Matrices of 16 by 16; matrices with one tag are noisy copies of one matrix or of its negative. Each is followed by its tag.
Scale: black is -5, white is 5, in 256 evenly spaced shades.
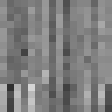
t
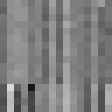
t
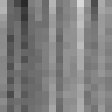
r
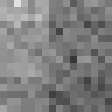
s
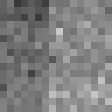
s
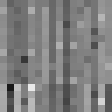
t
